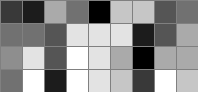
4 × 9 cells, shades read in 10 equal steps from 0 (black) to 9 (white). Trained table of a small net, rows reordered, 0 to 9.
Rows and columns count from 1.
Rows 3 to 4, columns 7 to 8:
0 6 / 2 9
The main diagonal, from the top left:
2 4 3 9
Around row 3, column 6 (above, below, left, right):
8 7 8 0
